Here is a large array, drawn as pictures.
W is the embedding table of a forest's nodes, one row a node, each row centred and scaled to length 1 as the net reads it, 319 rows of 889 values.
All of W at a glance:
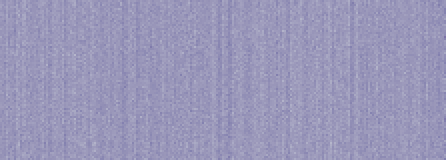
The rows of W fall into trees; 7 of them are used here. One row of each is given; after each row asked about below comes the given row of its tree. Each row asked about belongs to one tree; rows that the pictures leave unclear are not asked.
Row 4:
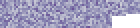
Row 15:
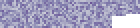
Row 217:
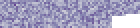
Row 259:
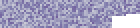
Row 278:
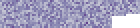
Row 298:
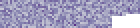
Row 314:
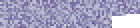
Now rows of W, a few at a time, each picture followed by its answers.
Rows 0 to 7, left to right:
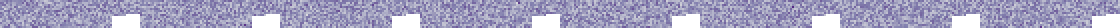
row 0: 259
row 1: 314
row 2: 298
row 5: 314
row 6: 259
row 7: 314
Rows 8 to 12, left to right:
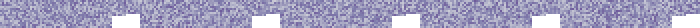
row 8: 314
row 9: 259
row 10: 259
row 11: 4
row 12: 259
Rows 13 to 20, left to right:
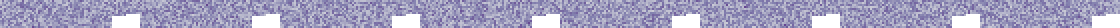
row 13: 259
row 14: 298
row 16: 15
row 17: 217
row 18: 278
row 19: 314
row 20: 4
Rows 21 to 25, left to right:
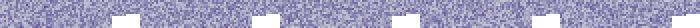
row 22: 278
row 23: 217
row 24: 15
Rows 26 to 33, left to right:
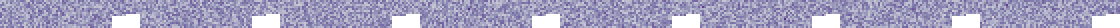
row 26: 259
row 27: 278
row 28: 278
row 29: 15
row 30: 278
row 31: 298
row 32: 4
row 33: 298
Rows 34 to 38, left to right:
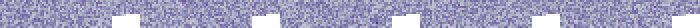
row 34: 314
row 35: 278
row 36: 259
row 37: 298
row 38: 314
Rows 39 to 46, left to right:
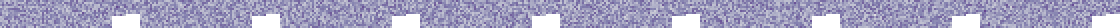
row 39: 314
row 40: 278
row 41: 259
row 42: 217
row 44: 15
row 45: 259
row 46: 298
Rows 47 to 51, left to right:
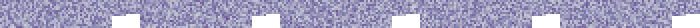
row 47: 259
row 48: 4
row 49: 259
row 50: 314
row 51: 314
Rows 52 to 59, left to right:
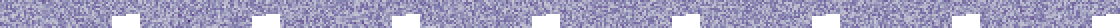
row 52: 278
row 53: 259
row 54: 15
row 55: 4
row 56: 298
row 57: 314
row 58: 278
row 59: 15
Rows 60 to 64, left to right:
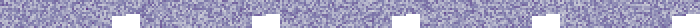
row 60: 314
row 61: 217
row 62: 217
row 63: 278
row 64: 278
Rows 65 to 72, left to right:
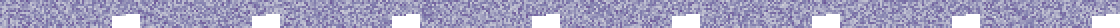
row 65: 314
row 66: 4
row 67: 278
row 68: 217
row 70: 278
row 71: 298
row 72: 278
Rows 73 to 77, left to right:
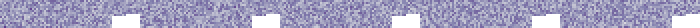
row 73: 259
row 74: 15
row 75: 278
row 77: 15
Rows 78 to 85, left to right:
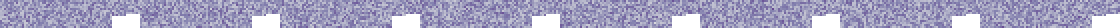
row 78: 278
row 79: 217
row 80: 314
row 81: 4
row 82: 298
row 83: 15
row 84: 15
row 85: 259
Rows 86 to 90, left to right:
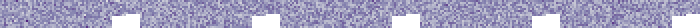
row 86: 4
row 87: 298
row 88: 278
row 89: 298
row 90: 15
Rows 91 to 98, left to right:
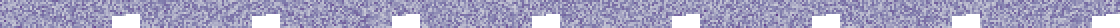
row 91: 298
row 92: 217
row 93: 4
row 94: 217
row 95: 217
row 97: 4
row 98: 259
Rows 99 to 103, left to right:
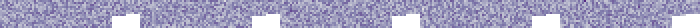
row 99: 278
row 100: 298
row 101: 278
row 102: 259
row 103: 259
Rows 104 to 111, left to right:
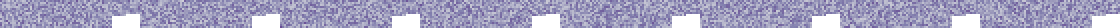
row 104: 298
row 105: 298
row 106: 298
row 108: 259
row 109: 259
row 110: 259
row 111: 259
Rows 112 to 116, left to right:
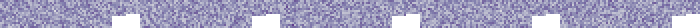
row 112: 4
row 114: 278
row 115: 298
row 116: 217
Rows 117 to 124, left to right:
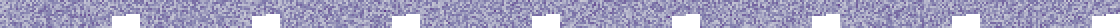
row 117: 259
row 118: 314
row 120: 278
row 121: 298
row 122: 217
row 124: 259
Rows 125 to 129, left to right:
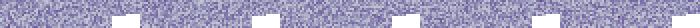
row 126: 217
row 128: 314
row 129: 298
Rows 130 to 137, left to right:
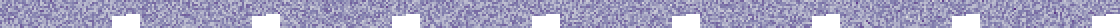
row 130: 217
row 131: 217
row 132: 314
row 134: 259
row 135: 259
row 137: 259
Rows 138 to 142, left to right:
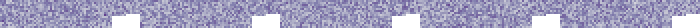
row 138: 4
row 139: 298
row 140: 298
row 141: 259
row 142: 15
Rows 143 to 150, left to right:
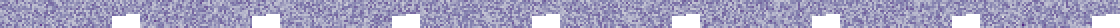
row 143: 278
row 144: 15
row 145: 259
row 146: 278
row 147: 278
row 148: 15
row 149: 15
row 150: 4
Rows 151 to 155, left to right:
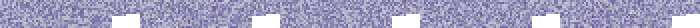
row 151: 259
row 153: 278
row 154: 278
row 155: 259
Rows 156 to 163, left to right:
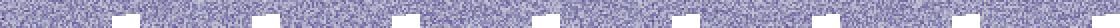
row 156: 298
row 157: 217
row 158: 259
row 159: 4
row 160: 217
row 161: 217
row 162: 15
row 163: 314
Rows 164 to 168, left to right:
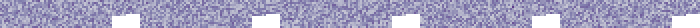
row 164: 217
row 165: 259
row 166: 217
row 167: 314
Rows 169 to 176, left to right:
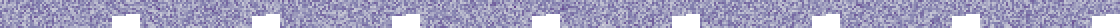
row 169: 259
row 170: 4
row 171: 217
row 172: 314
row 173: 217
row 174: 217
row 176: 259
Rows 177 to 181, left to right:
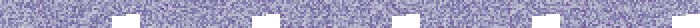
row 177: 259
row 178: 298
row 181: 314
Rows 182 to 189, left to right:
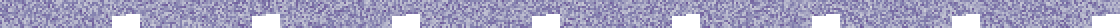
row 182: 217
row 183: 298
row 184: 259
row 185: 298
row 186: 278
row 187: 259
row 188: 4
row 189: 4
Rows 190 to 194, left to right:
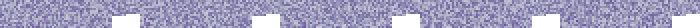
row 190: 259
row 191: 278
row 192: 314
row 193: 259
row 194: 217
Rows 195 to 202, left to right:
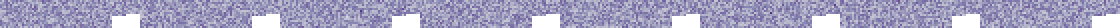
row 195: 278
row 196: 278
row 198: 259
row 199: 4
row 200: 15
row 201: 314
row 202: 217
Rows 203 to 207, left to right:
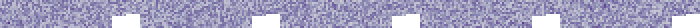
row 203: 15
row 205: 217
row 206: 314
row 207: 259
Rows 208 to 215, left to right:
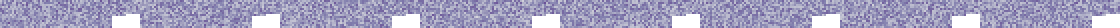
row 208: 15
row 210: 298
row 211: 314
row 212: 15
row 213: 259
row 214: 278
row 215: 298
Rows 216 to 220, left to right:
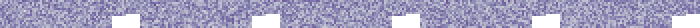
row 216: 217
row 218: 217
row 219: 314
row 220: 298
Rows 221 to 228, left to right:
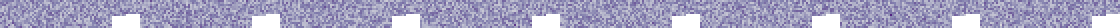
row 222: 259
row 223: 259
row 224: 217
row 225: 314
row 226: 298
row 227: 314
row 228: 278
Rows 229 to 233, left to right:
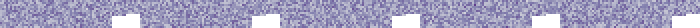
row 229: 278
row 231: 314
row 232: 4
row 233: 15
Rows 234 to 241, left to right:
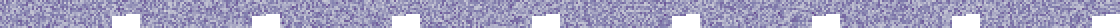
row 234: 15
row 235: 4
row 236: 259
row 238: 278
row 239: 259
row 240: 15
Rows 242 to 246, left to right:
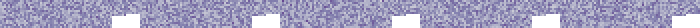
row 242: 278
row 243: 278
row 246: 15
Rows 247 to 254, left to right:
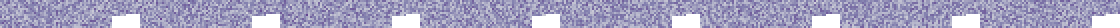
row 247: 259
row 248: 259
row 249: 4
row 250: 314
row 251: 15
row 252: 259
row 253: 217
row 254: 298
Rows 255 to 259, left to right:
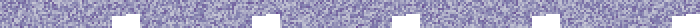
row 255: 217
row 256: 15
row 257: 259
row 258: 4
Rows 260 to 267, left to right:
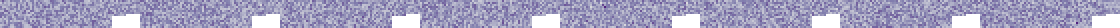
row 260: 259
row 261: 4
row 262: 278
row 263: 217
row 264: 314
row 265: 278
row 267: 4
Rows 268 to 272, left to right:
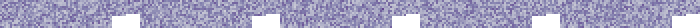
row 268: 217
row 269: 217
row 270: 15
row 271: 278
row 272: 15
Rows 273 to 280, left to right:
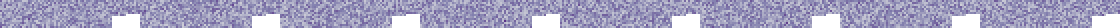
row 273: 298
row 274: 298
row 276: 15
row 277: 217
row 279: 259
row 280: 298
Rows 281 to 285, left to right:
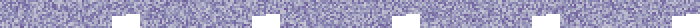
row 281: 217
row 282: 314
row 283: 278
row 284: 217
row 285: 217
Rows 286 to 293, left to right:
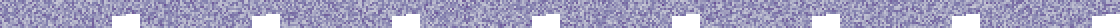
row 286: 217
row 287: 217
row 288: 217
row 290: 278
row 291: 217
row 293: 259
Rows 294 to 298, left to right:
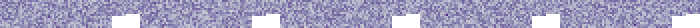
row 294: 217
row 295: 217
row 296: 15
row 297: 278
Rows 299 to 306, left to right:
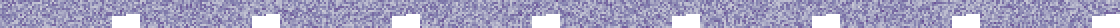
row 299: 217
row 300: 15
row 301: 217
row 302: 217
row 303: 4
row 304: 15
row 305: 15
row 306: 259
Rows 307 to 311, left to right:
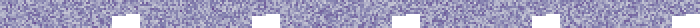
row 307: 278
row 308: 314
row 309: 259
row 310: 15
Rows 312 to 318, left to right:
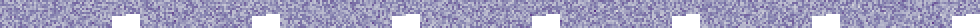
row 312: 314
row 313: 278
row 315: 298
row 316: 278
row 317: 217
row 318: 15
